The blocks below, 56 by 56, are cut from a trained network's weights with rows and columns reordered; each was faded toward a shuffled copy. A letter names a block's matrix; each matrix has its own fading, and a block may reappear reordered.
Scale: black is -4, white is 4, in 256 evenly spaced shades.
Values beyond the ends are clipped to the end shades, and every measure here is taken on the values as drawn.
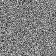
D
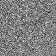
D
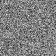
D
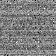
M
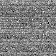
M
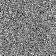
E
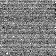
M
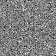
E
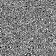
E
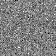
E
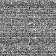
M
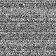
M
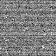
M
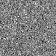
E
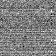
M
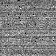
M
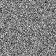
D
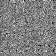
E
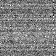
M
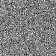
E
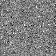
E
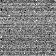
M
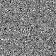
E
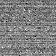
M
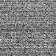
M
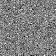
E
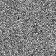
D
